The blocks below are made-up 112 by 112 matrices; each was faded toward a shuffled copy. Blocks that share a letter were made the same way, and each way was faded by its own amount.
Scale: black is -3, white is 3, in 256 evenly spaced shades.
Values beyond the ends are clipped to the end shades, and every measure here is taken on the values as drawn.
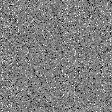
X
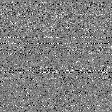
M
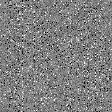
X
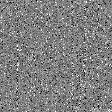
X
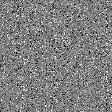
X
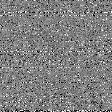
M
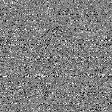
M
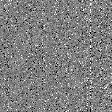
X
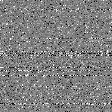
M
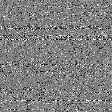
M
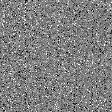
X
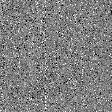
X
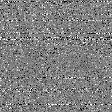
M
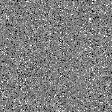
X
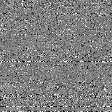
M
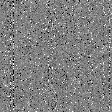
X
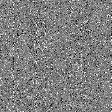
X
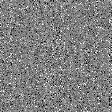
X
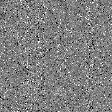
X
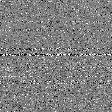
M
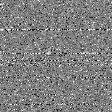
M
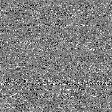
M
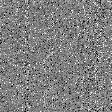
X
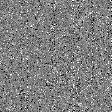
X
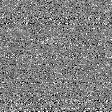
M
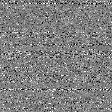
M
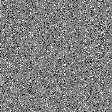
X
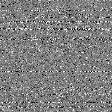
M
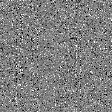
X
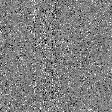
X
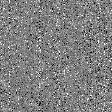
X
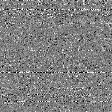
M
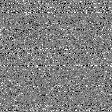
M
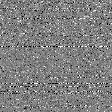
M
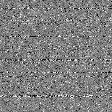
M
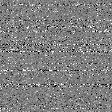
M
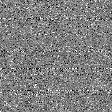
M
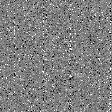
X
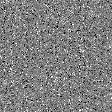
X
